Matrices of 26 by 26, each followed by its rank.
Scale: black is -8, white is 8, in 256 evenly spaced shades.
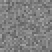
full rank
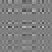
one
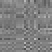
three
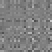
three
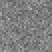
full rank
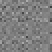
three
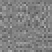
five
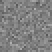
full rank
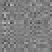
three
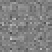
five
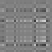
one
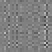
two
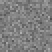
full rank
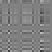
one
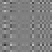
one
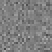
five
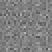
five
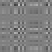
one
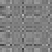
two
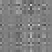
two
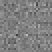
five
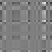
one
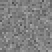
full rank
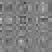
three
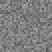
full rank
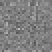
five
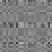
two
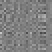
three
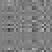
two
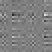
two
